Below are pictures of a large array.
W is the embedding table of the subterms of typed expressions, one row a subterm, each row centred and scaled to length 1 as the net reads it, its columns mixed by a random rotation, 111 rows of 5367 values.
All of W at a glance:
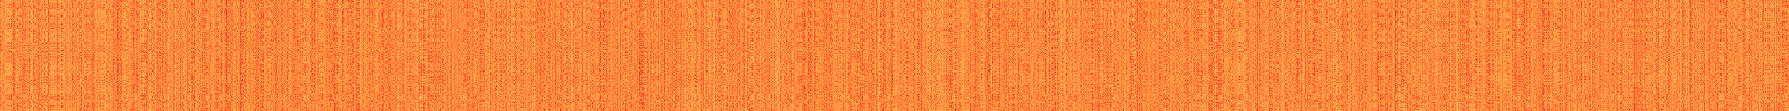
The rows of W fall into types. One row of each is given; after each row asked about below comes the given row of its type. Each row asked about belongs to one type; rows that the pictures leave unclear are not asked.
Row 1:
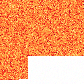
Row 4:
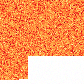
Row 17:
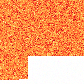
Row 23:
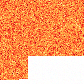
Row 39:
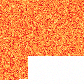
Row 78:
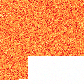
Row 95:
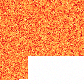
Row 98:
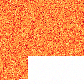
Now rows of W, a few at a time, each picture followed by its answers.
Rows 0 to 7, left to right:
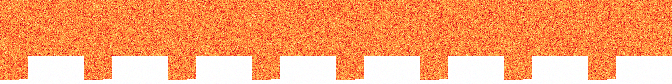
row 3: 78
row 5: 39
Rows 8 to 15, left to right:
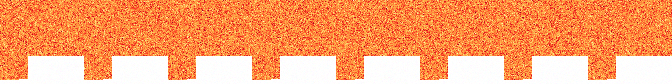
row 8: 4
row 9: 17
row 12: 1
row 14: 78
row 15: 4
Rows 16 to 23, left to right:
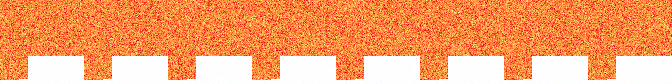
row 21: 23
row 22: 1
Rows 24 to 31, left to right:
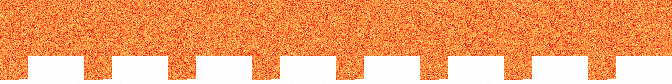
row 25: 23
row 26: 4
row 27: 4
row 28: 98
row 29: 78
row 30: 78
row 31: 39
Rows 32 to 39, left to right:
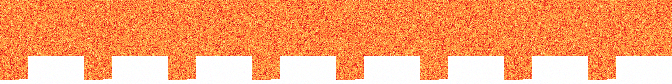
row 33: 39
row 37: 78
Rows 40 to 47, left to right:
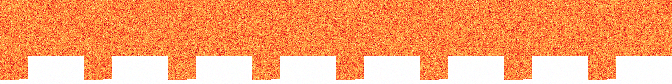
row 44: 1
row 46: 23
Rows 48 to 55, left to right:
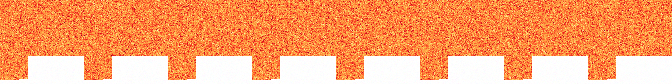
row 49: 1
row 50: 98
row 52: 95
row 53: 1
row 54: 4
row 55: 95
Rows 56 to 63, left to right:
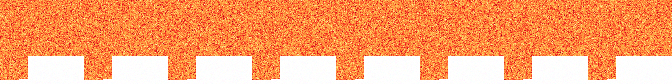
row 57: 4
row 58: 95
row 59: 23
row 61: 95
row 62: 1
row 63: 39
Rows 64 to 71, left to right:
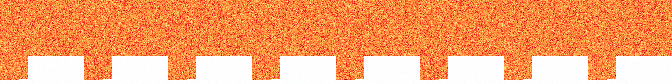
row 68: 39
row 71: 17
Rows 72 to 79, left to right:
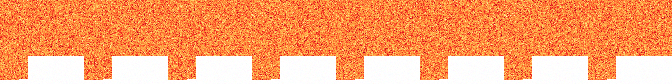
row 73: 1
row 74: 39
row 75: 78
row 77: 95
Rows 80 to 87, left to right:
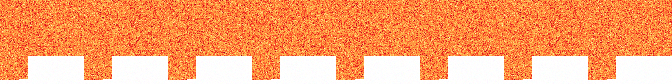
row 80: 39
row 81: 78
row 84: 39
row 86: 78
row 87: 98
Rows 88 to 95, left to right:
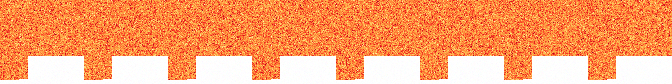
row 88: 95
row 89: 78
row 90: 95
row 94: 23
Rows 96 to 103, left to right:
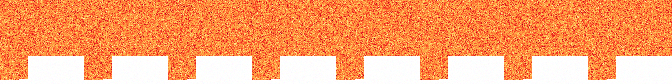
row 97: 4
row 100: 17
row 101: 1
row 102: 95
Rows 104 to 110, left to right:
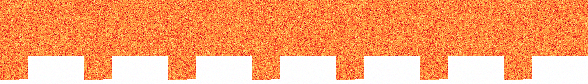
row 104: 95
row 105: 98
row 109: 4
